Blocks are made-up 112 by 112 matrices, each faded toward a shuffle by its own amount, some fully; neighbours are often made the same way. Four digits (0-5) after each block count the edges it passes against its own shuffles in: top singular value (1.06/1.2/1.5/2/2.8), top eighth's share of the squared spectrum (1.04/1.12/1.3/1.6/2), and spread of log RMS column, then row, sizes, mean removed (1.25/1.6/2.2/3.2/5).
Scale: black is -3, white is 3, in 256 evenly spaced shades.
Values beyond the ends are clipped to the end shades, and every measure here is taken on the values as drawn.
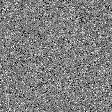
0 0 0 1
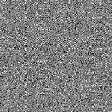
4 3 2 2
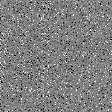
3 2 1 0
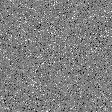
0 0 0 0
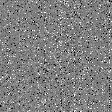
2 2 2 1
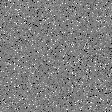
0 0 0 0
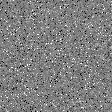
0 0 0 0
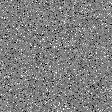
0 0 0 0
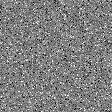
1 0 0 0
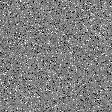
0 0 0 0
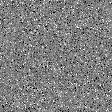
2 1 0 0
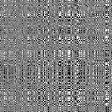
5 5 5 4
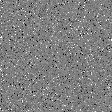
1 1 0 0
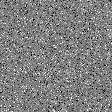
1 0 0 0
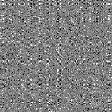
5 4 3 3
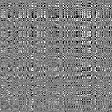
5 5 4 4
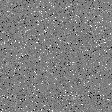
2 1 0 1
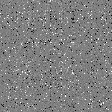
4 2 1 1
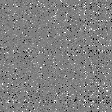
4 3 2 2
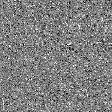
3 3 1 1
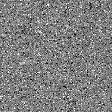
3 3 1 1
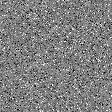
0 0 0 0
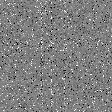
1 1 1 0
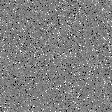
0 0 1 0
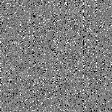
2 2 3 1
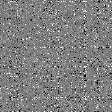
2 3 3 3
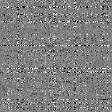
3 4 3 4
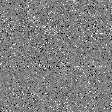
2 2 1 2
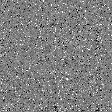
1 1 1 1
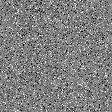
2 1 0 0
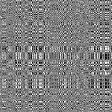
5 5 4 4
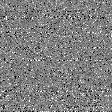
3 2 0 3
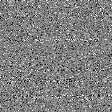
2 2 0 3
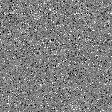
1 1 0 1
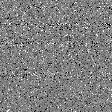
2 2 0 2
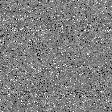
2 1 0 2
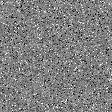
0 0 0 0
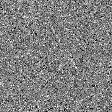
0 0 0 2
